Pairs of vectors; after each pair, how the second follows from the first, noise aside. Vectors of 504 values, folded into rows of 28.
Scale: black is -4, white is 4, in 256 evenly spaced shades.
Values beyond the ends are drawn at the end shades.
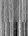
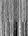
copied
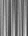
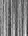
copied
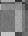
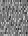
shuffled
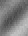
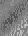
partly zeroed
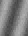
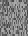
shuffled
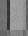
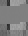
partly zeroed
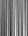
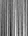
copied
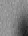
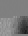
partly zeroed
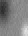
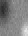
copied
